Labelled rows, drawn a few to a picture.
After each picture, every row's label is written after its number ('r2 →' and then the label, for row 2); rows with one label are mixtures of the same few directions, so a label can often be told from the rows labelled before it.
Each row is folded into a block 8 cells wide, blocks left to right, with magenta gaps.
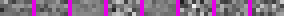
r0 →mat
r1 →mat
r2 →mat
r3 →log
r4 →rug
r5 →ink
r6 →log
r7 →mat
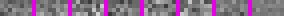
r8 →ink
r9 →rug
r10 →rug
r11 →ink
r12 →mat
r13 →rug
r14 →log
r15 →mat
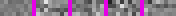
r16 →rug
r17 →ink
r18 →rug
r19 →ink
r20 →mat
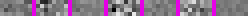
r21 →mat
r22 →log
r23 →ink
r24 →log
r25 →ink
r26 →ink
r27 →mat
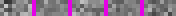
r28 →log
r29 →rug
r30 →ink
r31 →log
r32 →log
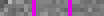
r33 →rug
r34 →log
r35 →mat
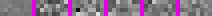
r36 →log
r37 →mat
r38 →log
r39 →rug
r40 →rug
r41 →ink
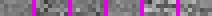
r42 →log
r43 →ink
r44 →log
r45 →ink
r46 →mat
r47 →ink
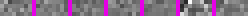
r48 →rug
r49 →rug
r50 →ink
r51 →ink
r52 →mat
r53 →rug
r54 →rug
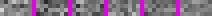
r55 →mat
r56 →ink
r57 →log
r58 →rug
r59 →ink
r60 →mat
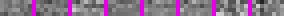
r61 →rug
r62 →ink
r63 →mat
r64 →mat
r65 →mat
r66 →mat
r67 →rug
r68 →log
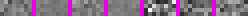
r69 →rug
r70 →log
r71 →ink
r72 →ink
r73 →mat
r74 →ink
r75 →mat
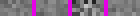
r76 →ink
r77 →rug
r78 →ink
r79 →log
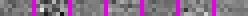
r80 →ink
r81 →log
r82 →log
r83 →mat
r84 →ink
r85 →log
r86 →ink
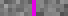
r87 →log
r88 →rug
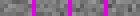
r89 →mat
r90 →rug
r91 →mat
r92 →rug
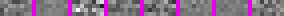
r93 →mat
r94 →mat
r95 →mat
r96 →mat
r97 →mat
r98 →ink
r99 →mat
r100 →ink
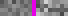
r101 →ink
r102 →ink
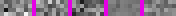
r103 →log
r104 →ink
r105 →ink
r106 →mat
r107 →mat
